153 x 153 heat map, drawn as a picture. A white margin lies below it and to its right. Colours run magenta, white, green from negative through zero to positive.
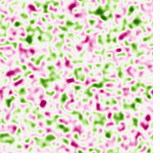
Seam: none. Average level on the scale: 50%. Mirror symmetry: none. Histogram: bell-shaped. Grain: blotchy. Stripes: none.
